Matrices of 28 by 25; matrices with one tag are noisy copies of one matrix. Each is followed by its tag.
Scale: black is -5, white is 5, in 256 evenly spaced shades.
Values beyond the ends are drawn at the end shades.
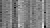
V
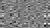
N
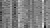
V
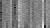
V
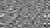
N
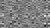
N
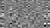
N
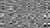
N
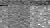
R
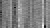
V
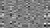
N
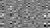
N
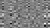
N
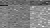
R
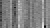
V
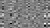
N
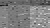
R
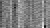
V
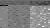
R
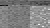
R
